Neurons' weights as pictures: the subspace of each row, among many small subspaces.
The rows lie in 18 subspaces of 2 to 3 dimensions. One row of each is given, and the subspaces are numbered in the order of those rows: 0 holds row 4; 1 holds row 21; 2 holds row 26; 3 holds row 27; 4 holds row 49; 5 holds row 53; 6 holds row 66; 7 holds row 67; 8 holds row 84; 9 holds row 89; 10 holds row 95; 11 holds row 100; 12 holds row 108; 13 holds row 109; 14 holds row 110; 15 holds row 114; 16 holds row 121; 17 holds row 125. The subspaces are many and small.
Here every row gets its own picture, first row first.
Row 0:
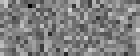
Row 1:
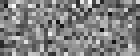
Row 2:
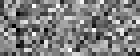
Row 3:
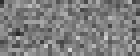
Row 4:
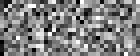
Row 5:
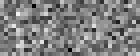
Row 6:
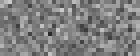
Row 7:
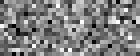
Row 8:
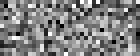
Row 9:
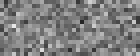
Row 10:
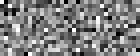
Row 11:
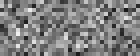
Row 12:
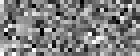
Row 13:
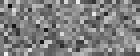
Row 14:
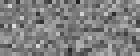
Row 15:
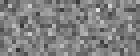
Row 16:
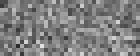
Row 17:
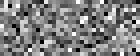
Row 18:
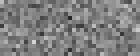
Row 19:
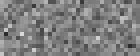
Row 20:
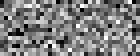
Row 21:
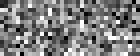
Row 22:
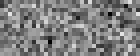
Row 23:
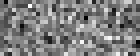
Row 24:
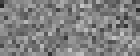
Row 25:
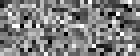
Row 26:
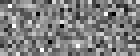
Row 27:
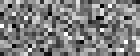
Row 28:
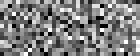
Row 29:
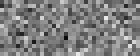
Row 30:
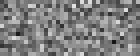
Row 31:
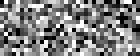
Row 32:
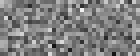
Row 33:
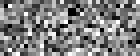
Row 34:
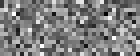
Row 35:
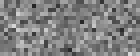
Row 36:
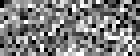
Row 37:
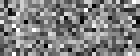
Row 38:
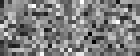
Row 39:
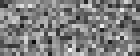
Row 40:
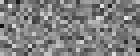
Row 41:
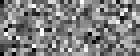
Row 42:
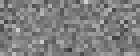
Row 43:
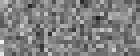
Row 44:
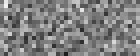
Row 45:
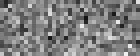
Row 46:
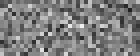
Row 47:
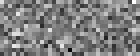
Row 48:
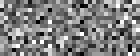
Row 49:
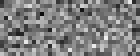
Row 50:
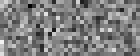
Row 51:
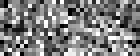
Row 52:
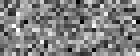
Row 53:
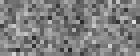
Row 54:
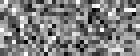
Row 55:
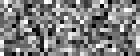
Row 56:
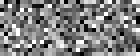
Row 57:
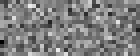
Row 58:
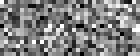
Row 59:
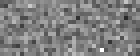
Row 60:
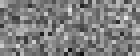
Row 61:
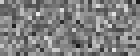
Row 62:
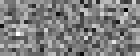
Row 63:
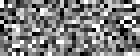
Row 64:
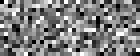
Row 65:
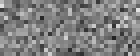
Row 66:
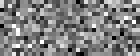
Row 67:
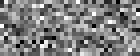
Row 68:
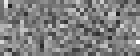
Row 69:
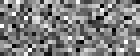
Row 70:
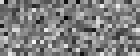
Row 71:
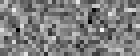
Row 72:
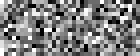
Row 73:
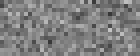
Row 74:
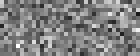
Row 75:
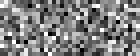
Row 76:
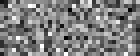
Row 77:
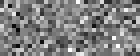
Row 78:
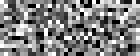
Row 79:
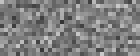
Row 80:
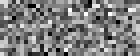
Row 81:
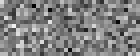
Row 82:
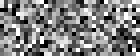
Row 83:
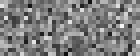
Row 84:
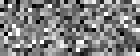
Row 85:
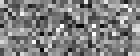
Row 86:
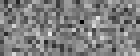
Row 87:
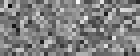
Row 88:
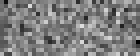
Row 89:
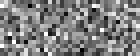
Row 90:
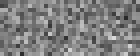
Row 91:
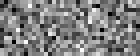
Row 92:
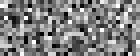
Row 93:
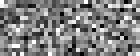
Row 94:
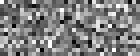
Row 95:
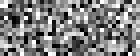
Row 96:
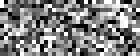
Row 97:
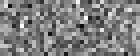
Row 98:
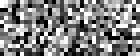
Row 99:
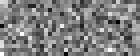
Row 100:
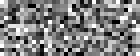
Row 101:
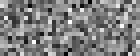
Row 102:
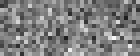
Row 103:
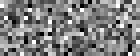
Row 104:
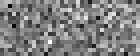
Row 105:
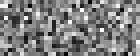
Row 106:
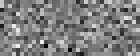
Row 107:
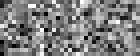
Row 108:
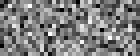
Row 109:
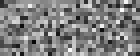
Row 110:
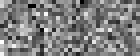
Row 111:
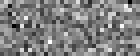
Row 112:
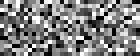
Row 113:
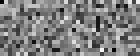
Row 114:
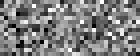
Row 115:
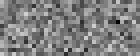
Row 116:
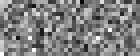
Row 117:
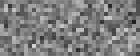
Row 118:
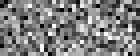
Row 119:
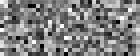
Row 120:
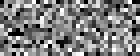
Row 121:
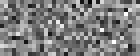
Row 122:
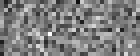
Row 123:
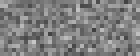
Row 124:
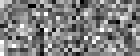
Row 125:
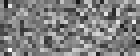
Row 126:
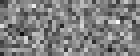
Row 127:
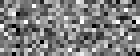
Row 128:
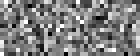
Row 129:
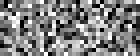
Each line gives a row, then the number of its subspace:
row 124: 14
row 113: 2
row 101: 10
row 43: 14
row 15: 12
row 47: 4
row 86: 14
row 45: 1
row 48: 10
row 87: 6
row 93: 13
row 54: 9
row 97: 6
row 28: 3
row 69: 3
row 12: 0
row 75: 9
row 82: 1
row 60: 6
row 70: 2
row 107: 14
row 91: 9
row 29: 9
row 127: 11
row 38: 14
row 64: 2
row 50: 14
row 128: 5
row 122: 0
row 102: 1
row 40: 3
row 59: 13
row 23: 17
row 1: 16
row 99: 5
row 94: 2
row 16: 17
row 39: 13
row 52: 11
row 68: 17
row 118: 12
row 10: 2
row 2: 15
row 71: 9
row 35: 15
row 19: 0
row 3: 4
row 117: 17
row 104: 8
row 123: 13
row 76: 11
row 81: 15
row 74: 7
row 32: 4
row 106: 6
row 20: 4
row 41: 0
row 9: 11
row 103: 10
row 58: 8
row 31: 8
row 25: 7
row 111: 7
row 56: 8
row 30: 16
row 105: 10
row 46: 3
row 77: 6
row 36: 12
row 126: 5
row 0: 11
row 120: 4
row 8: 16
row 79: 2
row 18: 8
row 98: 1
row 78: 16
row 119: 11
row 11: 9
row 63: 13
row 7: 5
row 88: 17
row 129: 6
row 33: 17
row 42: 13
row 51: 17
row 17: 1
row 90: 1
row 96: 7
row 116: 0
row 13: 8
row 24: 12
